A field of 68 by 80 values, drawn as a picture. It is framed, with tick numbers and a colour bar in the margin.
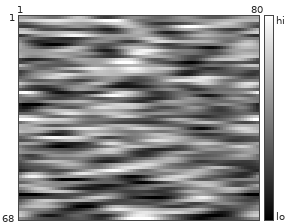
Streaks run across, left to right. The halves do not mirror each other. No overall slope runs across the table.
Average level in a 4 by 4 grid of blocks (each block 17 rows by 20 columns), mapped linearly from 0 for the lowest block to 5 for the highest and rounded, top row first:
2 4 2 4
1 5 1 1
3 3 3 2
1 0 2 0
